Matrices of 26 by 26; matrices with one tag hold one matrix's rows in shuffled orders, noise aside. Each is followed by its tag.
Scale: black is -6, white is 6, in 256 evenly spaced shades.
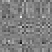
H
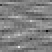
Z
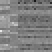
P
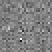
H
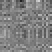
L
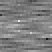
Z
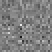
H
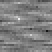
Z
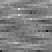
Z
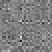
H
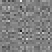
H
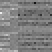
P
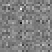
H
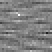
Z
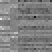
P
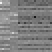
P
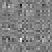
H
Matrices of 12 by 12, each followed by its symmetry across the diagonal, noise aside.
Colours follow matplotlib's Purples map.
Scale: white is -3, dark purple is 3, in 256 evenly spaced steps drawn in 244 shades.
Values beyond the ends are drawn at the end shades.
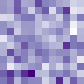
antisymmetric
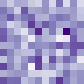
antisymmetric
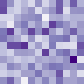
neither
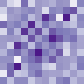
symmetric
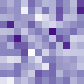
antisymmetric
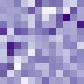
antisymmetric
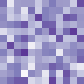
neither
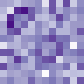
symmetric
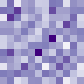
symmetric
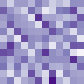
antisymmetric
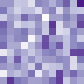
neither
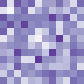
symmetric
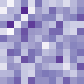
symmetric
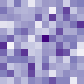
neither
